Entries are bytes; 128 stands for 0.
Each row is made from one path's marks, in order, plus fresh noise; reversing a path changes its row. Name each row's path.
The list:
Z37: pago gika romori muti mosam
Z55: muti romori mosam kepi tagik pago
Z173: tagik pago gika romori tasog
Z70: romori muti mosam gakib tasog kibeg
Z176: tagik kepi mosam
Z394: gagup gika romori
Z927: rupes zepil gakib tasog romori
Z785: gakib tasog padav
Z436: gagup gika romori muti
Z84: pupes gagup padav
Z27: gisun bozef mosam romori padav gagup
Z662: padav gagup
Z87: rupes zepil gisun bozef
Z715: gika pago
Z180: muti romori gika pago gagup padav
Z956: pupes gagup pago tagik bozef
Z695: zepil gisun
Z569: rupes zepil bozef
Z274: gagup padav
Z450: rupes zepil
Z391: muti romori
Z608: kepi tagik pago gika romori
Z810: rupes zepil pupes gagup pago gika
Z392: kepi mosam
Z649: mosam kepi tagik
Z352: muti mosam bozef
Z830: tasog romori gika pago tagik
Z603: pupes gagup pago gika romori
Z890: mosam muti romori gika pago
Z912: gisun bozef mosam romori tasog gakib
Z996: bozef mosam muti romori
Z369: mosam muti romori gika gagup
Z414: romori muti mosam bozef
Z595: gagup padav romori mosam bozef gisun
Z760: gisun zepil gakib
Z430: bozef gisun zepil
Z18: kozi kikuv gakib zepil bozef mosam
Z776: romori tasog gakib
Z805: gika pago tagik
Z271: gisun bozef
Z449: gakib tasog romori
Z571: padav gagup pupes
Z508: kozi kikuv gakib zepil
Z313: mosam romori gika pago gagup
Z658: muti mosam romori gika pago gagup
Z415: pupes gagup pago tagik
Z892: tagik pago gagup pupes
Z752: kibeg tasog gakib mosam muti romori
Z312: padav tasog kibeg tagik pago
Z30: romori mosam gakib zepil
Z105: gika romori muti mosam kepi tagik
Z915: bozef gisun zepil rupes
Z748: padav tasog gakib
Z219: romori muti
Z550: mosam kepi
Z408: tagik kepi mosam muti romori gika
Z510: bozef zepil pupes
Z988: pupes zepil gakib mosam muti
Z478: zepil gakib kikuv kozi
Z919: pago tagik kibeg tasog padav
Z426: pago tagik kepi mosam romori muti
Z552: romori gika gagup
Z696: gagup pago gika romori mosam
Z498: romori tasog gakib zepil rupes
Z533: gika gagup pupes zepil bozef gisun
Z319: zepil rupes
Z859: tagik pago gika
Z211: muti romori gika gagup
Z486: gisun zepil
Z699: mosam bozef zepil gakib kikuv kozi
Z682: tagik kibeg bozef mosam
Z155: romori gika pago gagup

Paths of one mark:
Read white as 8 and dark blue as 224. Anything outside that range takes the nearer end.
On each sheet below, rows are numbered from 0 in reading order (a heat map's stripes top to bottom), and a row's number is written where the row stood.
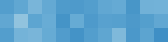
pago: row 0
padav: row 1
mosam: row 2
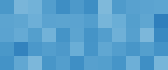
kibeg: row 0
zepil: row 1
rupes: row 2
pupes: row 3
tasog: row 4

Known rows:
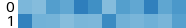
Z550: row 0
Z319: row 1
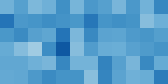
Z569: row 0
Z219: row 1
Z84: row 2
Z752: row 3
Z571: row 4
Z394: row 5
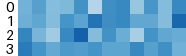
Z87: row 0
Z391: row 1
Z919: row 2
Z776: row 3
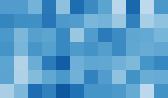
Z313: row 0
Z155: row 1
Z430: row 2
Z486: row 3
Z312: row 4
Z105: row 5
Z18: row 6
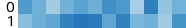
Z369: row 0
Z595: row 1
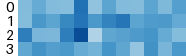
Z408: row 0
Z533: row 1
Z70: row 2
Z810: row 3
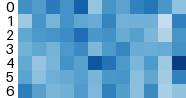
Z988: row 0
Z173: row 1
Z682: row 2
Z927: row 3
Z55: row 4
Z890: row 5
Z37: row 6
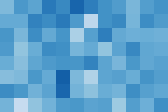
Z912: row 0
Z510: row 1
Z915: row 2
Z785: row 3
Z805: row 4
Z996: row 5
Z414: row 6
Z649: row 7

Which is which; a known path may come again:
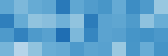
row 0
Z662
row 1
Z450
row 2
Z84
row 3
Z649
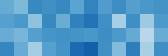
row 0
Z715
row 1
Z211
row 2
Z508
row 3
Z426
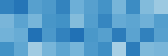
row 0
Z552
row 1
Z927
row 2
Z760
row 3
Z369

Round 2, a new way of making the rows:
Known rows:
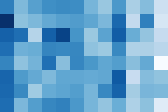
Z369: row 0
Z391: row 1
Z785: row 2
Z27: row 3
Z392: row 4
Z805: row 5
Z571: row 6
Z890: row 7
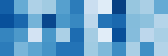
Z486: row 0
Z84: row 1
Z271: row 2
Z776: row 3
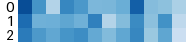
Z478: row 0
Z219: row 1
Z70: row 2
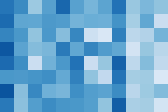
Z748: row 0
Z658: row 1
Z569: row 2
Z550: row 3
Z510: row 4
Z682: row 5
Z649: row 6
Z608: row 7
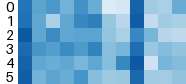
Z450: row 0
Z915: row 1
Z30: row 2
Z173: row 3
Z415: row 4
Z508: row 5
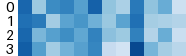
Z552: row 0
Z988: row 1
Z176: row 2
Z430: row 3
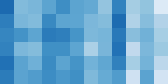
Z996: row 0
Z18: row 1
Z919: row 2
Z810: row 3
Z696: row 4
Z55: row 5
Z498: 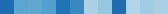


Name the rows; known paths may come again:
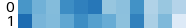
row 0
Z912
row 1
Z996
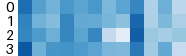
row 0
Z696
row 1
Z18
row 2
Z87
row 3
Z155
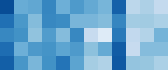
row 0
Z603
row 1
Z699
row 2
Z569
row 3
Z892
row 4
Z927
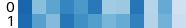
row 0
Z211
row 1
Z180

